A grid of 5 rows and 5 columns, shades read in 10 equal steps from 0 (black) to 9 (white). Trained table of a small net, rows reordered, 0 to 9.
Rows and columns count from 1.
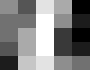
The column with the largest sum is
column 3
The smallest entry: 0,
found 2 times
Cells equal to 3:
2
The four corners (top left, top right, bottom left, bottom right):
5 0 1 4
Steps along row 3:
up up down down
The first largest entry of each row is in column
3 3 3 3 3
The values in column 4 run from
2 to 6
